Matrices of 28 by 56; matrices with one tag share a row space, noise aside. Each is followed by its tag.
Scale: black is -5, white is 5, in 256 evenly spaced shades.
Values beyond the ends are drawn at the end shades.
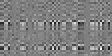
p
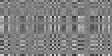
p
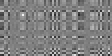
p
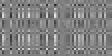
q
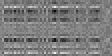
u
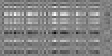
u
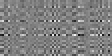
p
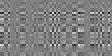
p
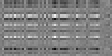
u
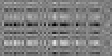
u
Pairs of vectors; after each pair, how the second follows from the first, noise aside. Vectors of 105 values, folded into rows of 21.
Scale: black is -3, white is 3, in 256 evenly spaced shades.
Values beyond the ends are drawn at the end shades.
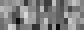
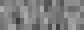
shrunk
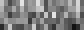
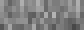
shrunk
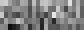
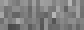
shrunk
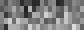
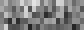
negated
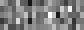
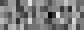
negated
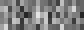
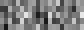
negated
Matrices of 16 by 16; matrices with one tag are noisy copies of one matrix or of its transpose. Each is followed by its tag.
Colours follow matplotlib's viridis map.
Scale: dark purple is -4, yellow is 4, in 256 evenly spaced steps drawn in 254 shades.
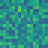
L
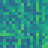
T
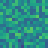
L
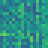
T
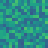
L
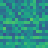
T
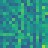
T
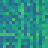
T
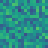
L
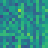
T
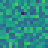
L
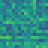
T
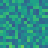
L
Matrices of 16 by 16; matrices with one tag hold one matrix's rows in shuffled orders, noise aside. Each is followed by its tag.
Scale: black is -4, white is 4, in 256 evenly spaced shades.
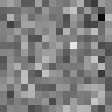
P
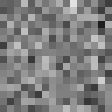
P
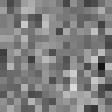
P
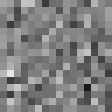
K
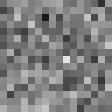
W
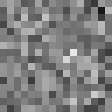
P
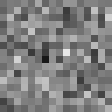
W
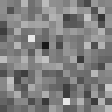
W
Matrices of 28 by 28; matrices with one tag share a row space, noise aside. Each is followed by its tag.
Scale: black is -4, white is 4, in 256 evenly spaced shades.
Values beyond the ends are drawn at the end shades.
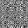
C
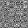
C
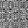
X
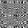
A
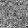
X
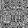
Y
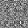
C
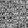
X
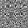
C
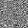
A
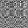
C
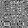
Y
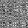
X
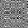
Y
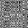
Y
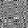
A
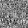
X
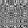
C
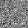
X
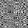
A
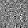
C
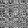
X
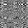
A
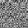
X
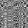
A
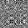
C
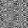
A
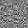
A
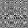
C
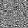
A
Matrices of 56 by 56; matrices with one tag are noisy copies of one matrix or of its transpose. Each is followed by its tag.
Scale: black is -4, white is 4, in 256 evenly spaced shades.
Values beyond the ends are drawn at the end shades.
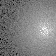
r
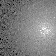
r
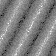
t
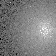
r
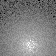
r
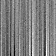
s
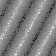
t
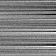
s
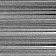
s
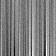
s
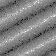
t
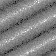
t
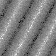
t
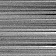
s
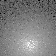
r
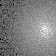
r
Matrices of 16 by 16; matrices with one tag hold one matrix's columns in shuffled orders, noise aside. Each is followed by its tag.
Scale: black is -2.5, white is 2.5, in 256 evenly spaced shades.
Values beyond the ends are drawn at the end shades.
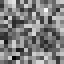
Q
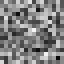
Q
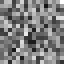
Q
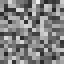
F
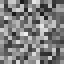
F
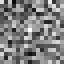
F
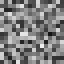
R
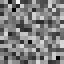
R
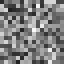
F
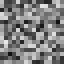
R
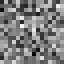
F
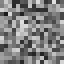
F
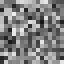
Q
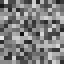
R
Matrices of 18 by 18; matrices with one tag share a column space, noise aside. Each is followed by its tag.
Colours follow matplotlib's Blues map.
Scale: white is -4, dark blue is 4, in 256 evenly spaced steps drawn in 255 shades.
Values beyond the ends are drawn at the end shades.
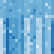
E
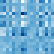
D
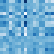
D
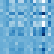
D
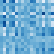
D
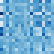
D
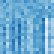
E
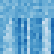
E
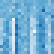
E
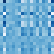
D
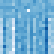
E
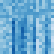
E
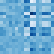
D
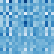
D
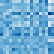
D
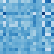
D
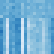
E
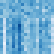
E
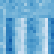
E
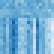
E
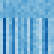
E
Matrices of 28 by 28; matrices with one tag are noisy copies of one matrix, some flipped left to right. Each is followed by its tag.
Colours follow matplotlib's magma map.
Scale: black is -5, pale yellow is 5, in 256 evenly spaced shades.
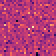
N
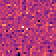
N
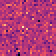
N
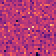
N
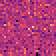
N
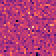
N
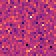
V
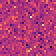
V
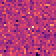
N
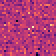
N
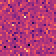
V
